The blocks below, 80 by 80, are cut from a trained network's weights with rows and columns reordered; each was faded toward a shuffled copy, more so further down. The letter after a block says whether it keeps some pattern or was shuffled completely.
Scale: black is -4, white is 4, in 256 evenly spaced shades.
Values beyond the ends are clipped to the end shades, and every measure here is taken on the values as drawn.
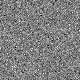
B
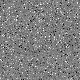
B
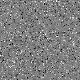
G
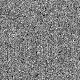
G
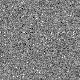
G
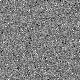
B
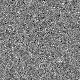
B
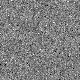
B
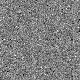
G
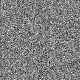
G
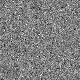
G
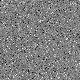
B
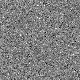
B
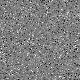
G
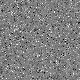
B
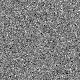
B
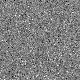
B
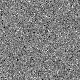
B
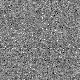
G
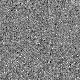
G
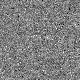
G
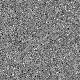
B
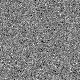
B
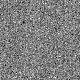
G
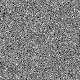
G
